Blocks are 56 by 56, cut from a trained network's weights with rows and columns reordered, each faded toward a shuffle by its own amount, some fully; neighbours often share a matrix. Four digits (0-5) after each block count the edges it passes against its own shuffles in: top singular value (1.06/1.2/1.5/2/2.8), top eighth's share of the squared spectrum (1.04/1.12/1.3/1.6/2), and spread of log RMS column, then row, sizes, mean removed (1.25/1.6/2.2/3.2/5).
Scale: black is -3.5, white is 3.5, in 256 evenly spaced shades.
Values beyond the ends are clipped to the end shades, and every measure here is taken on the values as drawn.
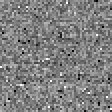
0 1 0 0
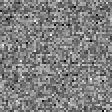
1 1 0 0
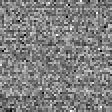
2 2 0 0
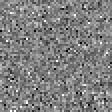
1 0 0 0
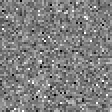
0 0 0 0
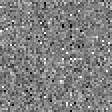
2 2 1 1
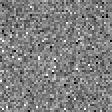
0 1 0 0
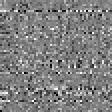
4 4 0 3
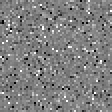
0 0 0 0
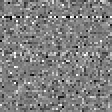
3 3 0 3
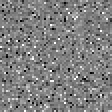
0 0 0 0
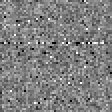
2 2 0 1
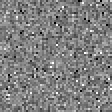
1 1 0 0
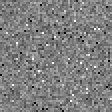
0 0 0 0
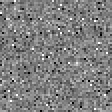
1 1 0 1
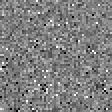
1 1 0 1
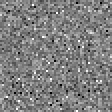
0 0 0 0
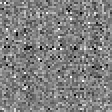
2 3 1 2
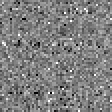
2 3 0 2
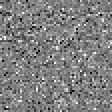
2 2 0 1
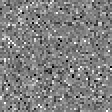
2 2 0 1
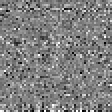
4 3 0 3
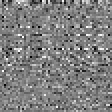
4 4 0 3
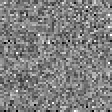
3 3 1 2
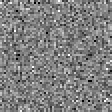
2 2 0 1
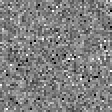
1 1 0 1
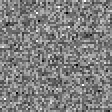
1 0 0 0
